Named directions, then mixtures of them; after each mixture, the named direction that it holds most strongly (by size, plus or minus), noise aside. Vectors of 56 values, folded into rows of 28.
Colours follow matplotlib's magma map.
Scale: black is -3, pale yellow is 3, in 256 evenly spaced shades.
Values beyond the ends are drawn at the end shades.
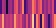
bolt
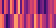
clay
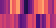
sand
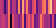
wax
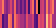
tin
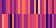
tin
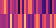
wax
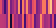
wax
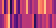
clay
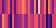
tin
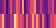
bolt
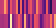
wax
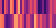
clay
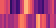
sand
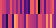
tin
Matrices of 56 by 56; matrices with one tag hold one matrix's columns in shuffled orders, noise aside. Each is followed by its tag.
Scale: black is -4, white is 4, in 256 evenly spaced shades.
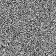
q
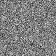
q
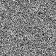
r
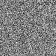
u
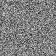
u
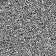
r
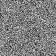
q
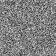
u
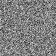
u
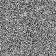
u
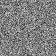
u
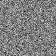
q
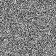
r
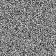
q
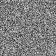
u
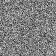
u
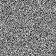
r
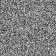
u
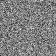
u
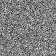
u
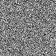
r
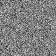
q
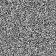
u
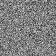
u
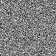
r
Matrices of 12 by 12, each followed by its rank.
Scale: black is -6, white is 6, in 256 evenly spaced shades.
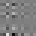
one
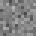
full rank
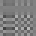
one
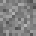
full rank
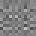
two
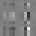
one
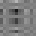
one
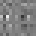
two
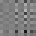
one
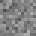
full rank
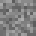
full rank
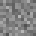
full rank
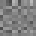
two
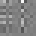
two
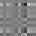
one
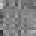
two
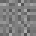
two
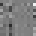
two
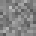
full rank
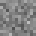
full rank
